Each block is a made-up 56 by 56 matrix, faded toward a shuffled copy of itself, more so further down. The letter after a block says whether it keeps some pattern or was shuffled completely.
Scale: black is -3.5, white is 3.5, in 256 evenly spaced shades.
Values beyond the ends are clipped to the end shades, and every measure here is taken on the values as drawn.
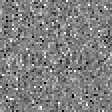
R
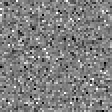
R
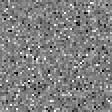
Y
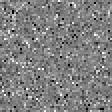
Y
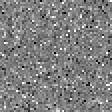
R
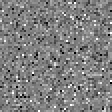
R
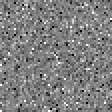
R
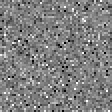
Y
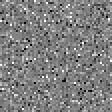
Y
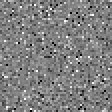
R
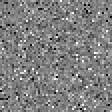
R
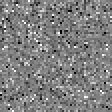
R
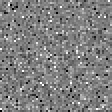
Y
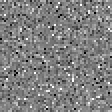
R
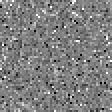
Y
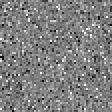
Y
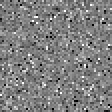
Y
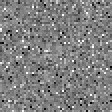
Y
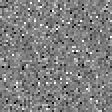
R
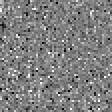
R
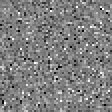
Y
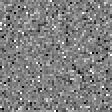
R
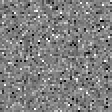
Y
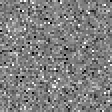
Y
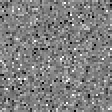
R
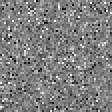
Y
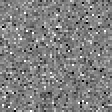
R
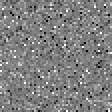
Y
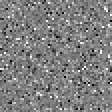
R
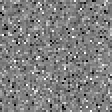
Y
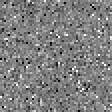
Y
